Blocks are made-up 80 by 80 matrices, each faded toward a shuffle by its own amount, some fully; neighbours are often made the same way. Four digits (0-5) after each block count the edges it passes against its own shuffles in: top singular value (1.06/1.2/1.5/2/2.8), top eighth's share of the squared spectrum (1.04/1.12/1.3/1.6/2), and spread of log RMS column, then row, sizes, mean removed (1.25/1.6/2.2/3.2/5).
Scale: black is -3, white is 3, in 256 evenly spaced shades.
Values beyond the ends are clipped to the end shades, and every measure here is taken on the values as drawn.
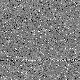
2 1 0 1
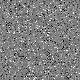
3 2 1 0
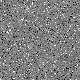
1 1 0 0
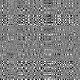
5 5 3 4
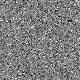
0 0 0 1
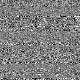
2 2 0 4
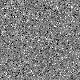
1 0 0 1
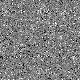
0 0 0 1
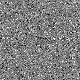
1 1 0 1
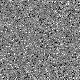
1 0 0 1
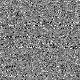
1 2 0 3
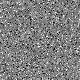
1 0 0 0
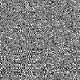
4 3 2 2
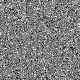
1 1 0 0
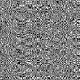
4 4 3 3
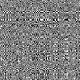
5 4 3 3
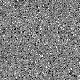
3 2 0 1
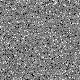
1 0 0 0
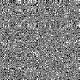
4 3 2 2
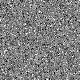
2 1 0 0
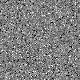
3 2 0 0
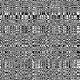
5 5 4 4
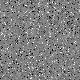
2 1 0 0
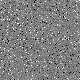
2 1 0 0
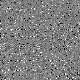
3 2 0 1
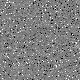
1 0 0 0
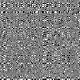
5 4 3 3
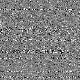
2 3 0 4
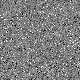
0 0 0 0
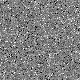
0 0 0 0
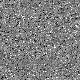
0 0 0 1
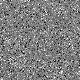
0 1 0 1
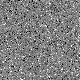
0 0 0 0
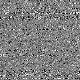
1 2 0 3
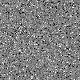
0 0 0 1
